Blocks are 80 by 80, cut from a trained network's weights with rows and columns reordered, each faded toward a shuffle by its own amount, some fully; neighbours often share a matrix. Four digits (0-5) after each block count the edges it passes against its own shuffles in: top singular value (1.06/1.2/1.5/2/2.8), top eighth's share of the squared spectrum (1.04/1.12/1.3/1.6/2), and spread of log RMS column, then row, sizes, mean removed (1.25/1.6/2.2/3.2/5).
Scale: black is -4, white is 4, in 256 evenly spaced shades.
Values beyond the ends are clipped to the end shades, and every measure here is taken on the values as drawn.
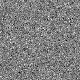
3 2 0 1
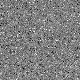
1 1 0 0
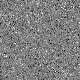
0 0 0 0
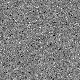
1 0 0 0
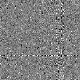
3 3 3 1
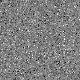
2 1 1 0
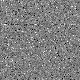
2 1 0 0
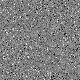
1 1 0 0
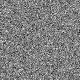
0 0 0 0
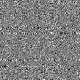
3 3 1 3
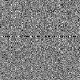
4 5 2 2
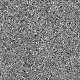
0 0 0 0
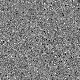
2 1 0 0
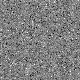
0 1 0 0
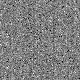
1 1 0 0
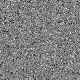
1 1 0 0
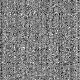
3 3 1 2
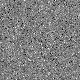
0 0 0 0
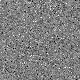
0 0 0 0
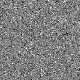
2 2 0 1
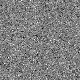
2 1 0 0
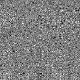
3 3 1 2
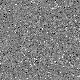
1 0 0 0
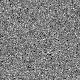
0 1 0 0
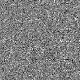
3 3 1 2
